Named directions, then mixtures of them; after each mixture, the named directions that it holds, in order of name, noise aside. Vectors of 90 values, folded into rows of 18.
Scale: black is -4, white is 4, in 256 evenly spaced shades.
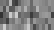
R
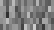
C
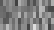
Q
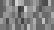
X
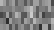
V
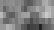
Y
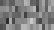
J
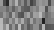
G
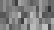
Q, V, Y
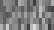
Q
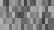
C, G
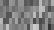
G, Q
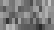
X, Y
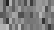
G, R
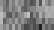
G, Y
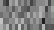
G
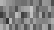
V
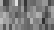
G, Q, R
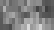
Y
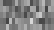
G, J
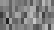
J, V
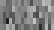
J, V, Y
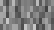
C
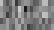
X, Y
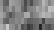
G, Y
